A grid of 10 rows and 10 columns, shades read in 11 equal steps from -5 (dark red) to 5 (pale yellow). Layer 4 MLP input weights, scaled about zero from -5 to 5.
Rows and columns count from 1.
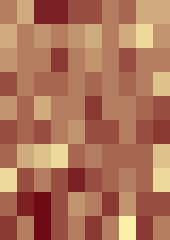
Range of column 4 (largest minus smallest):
8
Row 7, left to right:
-1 2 3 4 -1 0 -1 -1 -1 3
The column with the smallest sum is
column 3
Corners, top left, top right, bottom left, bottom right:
0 2 -3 0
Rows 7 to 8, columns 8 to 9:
-1 -1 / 0 -1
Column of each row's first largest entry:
2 9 1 10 3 5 4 1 5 8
